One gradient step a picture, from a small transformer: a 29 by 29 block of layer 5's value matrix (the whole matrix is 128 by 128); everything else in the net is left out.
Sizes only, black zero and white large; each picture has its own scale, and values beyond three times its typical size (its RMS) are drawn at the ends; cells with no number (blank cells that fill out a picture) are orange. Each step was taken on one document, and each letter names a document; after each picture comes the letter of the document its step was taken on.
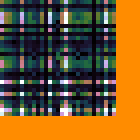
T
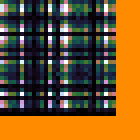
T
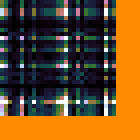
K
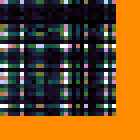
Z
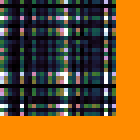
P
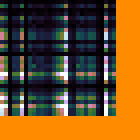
K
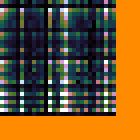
T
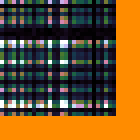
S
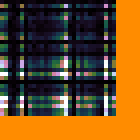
K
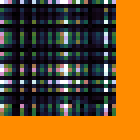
P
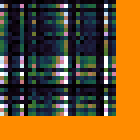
K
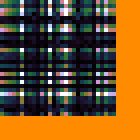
T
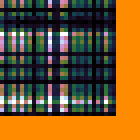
S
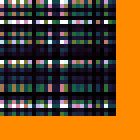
S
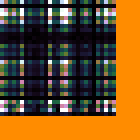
T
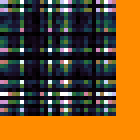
T
